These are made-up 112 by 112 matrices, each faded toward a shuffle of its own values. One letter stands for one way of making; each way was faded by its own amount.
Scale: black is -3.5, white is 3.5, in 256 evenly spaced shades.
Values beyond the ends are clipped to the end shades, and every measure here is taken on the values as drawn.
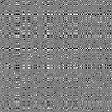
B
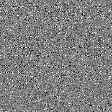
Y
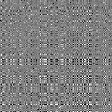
B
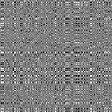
B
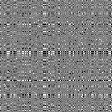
B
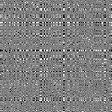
B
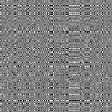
B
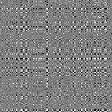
B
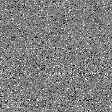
Y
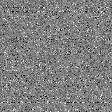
Y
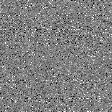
Y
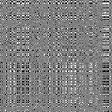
B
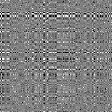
B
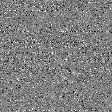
Y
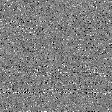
Y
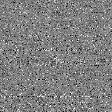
Y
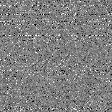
Y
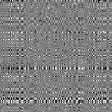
B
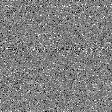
Y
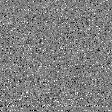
Y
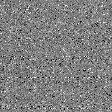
Y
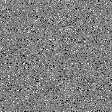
Y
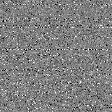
Y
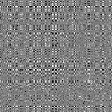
B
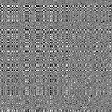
B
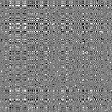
B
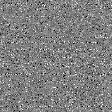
Y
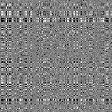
B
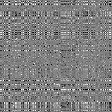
B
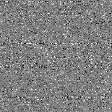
Y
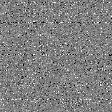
Y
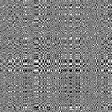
B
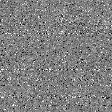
Y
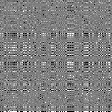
B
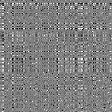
B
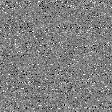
Y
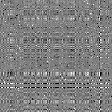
B
